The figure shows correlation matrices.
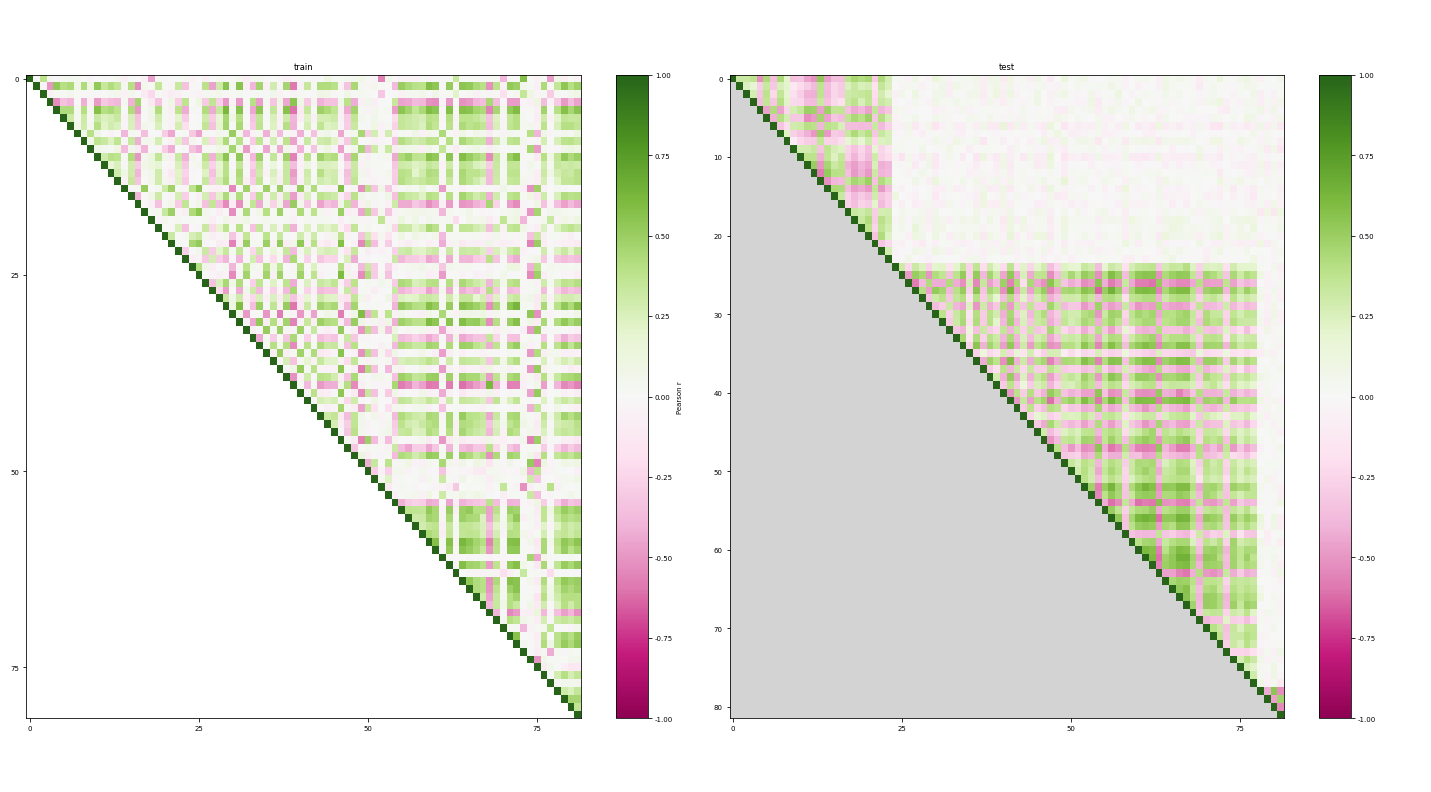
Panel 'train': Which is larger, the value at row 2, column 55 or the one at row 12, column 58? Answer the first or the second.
the second
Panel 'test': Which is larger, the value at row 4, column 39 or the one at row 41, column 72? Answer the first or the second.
the second
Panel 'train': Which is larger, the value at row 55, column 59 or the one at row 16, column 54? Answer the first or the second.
the first
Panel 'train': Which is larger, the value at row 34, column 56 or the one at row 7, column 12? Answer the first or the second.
the first
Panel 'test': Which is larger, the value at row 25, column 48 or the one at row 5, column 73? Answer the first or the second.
the second
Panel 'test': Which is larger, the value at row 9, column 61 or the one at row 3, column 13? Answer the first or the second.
the second
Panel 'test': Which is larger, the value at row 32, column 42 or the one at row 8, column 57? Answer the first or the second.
the first
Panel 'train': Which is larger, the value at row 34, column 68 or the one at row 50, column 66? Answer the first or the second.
the second
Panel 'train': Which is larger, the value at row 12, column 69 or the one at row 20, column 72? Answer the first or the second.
the first
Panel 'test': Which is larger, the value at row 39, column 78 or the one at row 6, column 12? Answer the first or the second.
the second
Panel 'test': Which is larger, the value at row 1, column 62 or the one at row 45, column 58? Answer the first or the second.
the first
